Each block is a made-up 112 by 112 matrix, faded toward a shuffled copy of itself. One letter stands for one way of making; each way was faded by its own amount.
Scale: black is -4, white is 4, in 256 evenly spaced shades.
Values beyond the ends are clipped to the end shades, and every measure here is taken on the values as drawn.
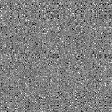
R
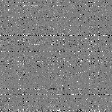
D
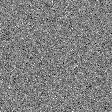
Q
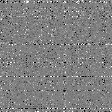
D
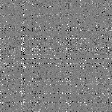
D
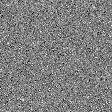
Q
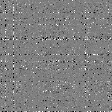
D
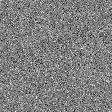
Q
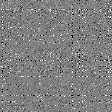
D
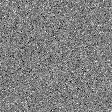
Q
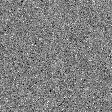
Q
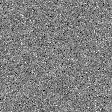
Q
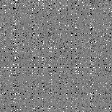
D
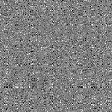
R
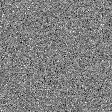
Q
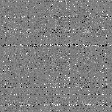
D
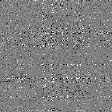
D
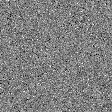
Q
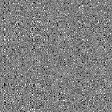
R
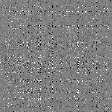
D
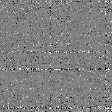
D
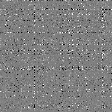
D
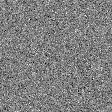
Q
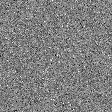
Q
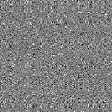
R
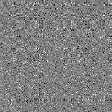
R
